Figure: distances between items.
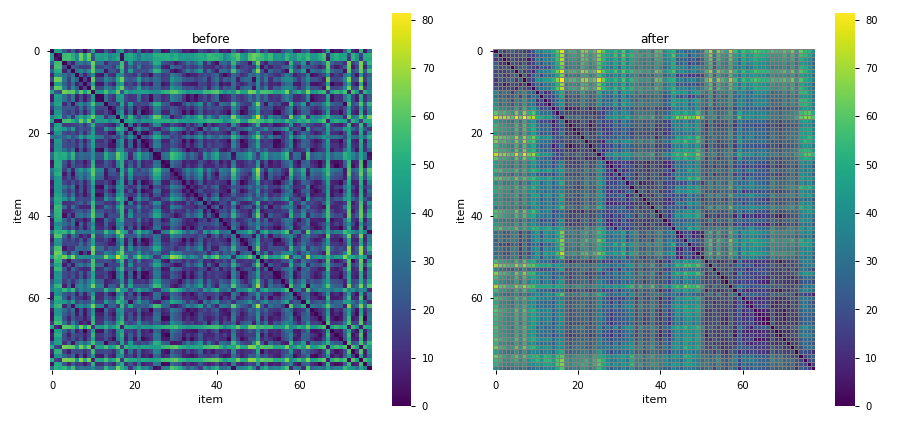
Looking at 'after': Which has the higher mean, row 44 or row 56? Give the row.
44
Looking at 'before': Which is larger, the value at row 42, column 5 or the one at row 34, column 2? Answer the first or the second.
the second
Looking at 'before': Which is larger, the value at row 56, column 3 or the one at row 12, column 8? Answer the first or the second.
the first
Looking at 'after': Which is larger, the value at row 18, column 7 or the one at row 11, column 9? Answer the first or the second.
the first
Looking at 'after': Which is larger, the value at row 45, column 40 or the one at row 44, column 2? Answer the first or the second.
the first
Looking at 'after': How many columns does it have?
78
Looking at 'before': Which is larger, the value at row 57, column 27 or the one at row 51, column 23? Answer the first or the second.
the first
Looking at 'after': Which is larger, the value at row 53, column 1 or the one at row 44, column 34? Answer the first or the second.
the second
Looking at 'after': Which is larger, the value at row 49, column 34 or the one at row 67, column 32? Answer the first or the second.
the first
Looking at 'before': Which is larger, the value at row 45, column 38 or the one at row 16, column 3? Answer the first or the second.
the second
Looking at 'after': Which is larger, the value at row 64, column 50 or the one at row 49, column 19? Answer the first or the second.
the second
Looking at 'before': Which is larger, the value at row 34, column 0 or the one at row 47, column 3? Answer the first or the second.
the second
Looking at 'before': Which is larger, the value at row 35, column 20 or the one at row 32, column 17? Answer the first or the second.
the second
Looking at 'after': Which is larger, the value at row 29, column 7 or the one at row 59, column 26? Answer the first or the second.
the first
